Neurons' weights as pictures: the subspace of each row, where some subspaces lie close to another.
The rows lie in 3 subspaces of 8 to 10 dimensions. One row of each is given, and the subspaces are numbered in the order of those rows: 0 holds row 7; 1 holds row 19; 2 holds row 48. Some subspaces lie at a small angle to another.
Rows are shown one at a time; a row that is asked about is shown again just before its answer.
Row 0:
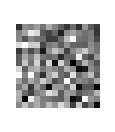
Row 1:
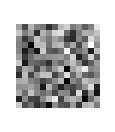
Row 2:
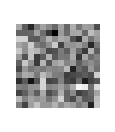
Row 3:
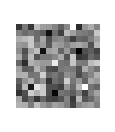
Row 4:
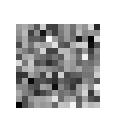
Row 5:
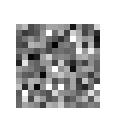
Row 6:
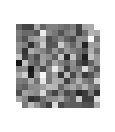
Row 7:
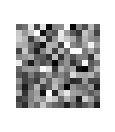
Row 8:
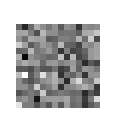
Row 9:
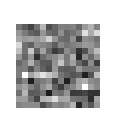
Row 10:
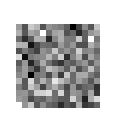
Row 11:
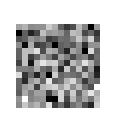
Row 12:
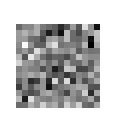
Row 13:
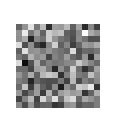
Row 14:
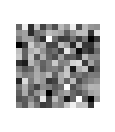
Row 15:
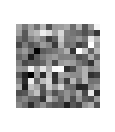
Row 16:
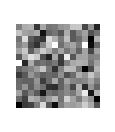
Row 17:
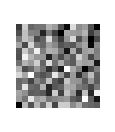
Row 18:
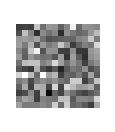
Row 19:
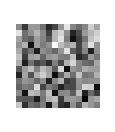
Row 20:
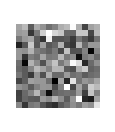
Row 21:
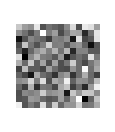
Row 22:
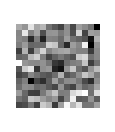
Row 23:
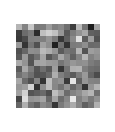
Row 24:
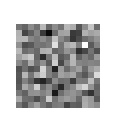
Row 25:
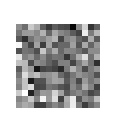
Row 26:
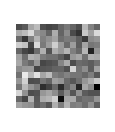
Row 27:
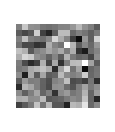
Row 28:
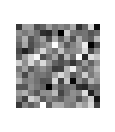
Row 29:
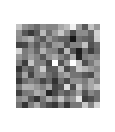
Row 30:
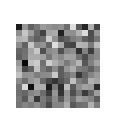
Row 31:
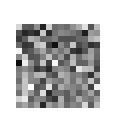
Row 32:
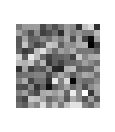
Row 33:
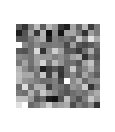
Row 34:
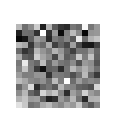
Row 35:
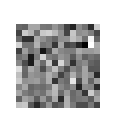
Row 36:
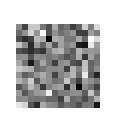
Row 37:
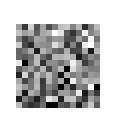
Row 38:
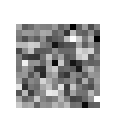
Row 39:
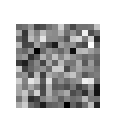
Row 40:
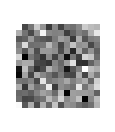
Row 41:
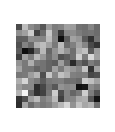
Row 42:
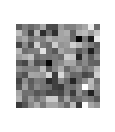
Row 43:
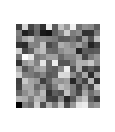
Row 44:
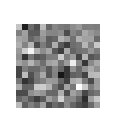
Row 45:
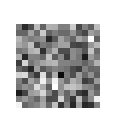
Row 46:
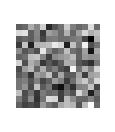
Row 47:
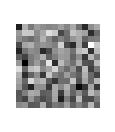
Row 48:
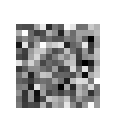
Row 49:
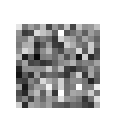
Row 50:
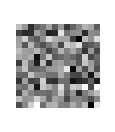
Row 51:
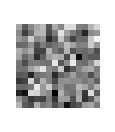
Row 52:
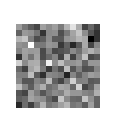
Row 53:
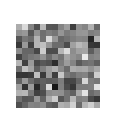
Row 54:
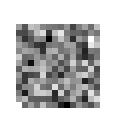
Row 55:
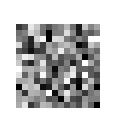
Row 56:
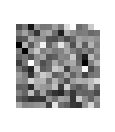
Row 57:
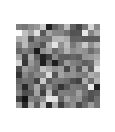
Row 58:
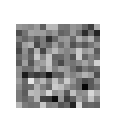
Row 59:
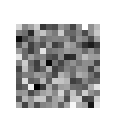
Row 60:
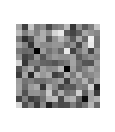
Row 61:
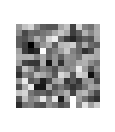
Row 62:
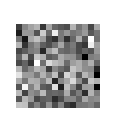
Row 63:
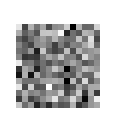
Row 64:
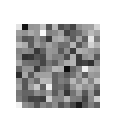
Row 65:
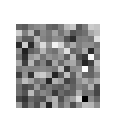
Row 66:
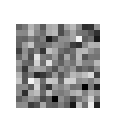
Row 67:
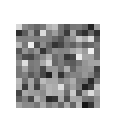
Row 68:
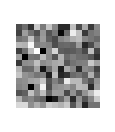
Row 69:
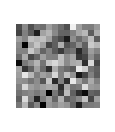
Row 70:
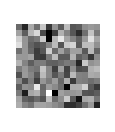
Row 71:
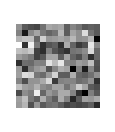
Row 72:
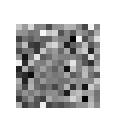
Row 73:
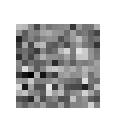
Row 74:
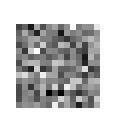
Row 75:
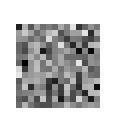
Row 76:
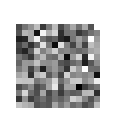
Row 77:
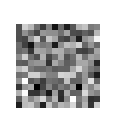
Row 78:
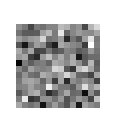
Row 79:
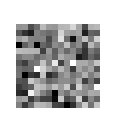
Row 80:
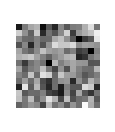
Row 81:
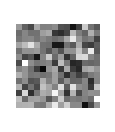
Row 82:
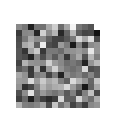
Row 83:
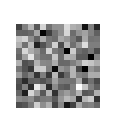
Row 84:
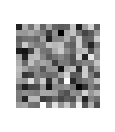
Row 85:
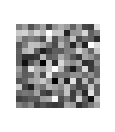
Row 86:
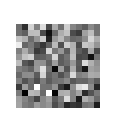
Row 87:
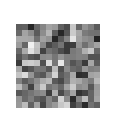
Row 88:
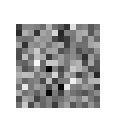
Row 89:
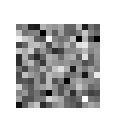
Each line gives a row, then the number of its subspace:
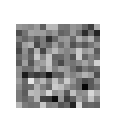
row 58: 2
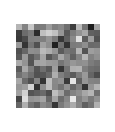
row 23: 1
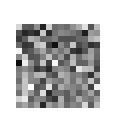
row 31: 0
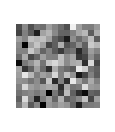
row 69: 1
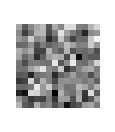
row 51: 0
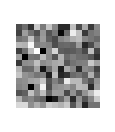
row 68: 0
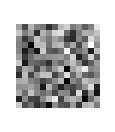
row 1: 1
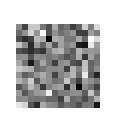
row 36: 0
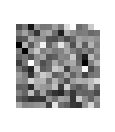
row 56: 2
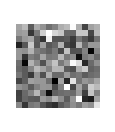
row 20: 0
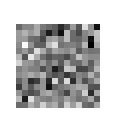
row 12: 1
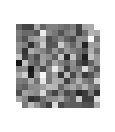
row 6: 2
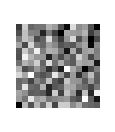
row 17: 1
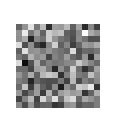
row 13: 0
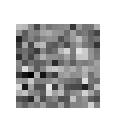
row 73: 2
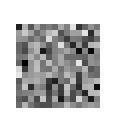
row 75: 0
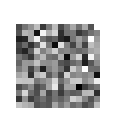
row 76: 2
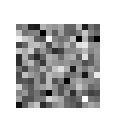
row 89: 0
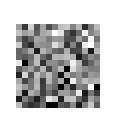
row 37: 1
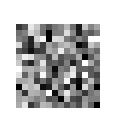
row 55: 0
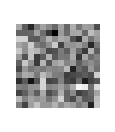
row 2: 2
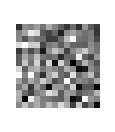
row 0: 1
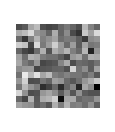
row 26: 1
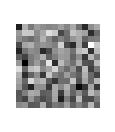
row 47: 0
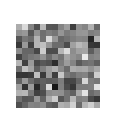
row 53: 2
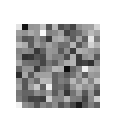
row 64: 0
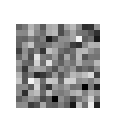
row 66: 2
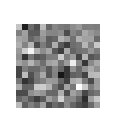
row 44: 1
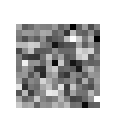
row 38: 1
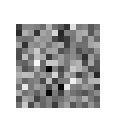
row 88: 1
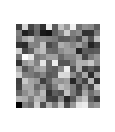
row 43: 0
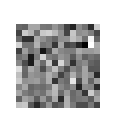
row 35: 0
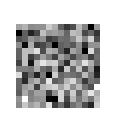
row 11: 1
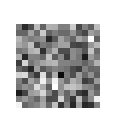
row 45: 2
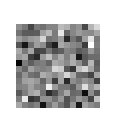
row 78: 1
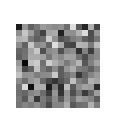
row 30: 0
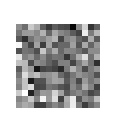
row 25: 1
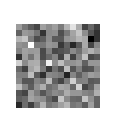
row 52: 2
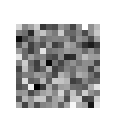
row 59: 0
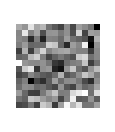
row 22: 2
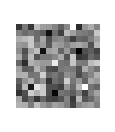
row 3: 0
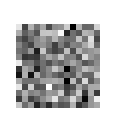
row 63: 1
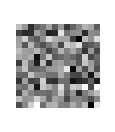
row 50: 2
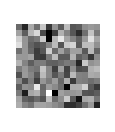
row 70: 0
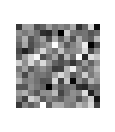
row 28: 0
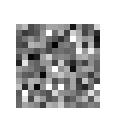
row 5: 1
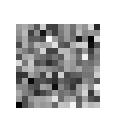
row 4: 2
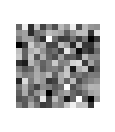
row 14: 0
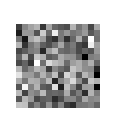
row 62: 1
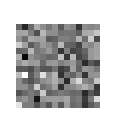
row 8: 2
